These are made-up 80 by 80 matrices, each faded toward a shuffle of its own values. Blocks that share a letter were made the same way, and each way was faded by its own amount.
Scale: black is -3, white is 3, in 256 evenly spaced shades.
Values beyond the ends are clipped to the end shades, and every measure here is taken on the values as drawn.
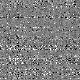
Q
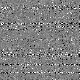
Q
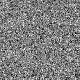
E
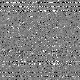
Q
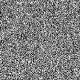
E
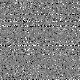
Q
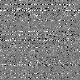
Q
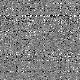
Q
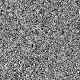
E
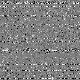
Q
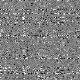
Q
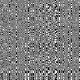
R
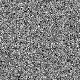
E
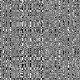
R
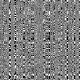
R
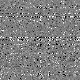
Q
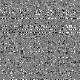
Q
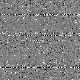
Q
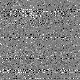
Q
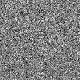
E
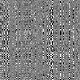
R
